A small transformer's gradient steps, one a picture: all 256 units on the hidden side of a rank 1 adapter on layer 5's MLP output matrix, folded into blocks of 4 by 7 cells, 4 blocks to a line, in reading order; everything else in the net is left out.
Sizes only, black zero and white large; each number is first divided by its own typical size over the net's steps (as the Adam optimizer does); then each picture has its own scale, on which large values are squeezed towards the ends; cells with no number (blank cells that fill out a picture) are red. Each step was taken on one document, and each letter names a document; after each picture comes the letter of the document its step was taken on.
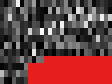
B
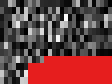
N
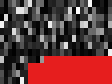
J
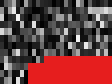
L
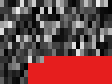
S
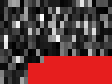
N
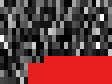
J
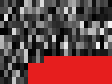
S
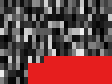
B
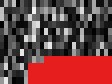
L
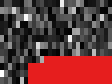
B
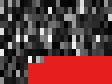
B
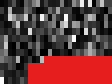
N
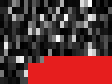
N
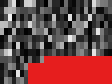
S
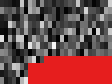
S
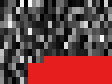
J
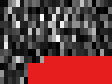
N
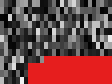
J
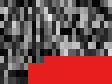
S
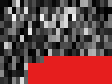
N
